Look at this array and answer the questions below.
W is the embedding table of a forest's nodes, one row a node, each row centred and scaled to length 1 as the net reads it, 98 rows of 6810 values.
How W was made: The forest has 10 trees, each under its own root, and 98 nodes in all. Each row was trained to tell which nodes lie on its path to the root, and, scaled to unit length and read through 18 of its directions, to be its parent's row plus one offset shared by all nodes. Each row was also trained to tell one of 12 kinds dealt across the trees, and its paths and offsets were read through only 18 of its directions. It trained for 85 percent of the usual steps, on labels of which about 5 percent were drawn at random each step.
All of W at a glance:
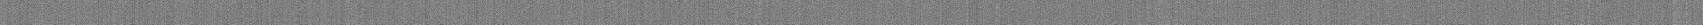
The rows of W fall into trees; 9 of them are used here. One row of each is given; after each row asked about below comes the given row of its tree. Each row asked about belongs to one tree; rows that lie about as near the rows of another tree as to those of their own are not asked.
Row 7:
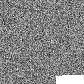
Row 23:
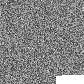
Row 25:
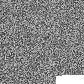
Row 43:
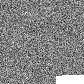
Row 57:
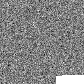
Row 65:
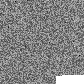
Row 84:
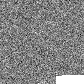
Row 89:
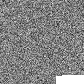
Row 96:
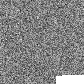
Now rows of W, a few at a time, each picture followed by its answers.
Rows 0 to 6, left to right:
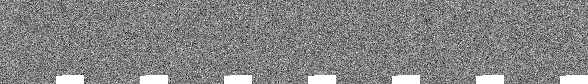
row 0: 96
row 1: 57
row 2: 84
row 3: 96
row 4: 65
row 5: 23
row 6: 84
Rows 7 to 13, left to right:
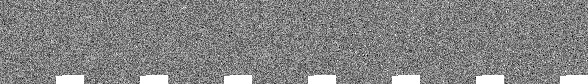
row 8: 65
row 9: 84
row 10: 65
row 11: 57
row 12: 23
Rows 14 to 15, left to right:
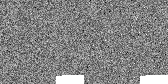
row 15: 57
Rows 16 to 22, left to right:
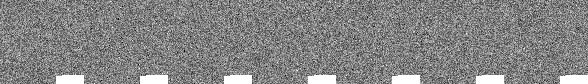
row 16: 7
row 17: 23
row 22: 89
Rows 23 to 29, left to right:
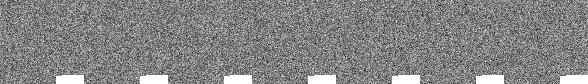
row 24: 96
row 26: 43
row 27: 96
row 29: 23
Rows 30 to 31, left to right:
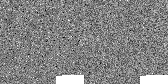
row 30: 23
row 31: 23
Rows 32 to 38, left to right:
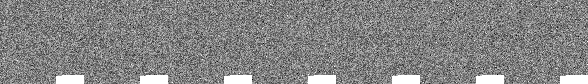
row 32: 57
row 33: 7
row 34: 84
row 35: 7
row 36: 25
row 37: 65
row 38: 57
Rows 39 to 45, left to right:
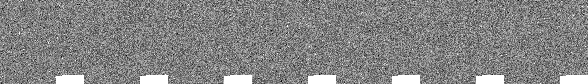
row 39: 57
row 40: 23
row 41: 43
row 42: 65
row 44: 89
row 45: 57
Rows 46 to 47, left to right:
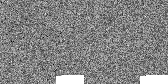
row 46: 84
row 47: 96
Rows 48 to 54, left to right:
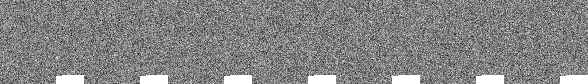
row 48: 96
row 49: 23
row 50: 23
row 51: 96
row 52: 7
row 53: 65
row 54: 57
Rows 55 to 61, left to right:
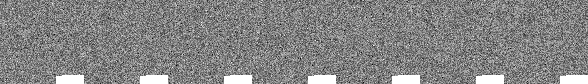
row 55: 57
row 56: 96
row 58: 57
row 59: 57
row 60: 23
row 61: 96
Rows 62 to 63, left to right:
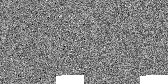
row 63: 89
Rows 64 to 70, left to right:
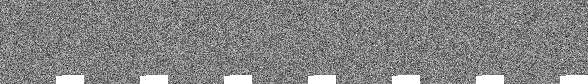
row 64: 89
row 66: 89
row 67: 84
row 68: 23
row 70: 84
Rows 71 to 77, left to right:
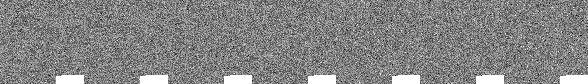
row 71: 96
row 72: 43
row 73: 84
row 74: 96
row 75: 23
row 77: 43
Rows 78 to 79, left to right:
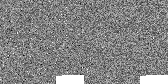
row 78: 84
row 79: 43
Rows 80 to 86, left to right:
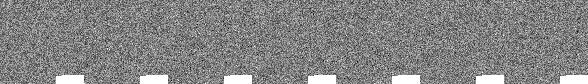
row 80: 57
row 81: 43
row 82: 57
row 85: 23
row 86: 84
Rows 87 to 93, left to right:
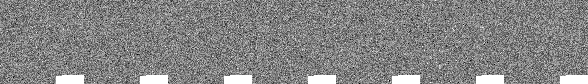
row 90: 89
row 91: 96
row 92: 65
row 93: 25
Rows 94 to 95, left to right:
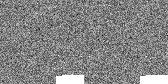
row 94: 43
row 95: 65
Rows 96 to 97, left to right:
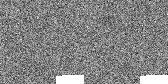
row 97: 96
